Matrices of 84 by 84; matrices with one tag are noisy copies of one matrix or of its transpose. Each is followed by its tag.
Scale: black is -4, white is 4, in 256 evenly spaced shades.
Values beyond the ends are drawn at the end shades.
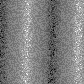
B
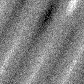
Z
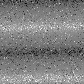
B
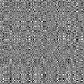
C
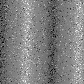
B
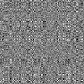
C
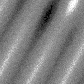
Z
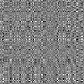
C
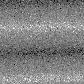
B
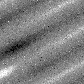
Z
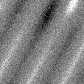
Z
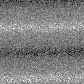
B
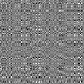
C
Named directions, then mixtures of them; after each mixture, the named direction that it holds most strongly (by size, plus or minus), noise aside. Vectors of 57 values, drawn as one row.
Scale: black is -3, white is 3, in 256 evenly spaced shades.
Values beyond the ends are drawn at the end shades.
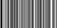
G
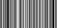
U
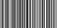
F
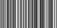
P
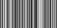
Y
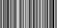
U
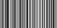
F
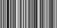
P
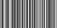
F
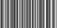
G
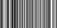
G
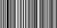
P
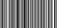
U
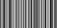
F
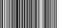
Y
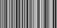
P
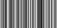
Y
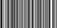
G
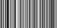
U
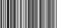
P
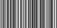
P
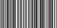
P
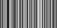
Y
